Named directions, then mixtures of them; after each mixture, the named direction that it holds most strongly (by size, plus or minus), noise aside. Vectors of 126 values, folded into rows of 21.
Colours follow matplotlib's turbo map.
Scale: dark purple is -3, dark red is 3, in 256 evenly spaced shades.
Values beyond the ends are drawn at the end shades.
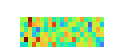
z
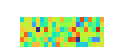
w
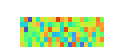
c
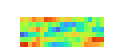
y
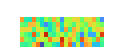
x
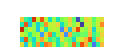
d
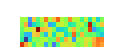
z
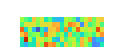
d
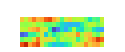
y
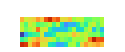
y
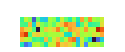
w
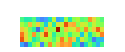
y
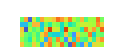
c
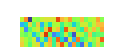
c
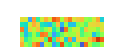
c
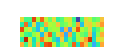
d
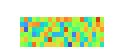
c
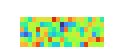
y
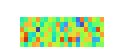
w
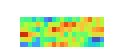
y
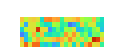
y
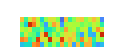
x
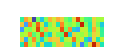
d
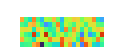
x
